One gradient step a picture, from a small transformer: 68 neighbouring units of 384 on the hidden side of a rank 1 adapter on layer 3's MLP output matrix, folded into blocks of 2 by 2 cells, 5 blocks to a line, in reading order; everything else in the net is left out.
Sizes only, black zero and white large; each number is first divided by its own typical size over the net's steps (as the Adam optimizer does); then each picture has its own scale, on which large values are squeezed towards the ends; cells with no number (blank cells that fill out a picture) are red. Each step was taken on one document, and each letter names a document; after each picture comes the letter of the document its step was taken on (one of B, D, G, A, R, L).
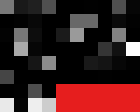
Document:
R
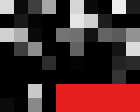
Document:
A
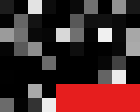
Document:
A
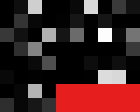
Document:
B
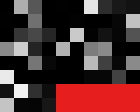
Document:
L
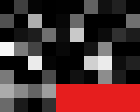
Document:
L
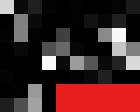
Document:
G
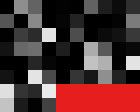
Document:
L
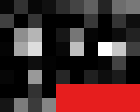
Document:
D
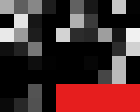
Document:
A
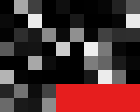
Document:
L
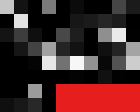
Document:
G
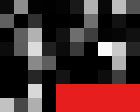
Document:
D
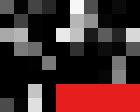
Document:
A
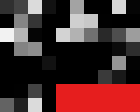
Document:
A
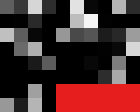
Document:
A
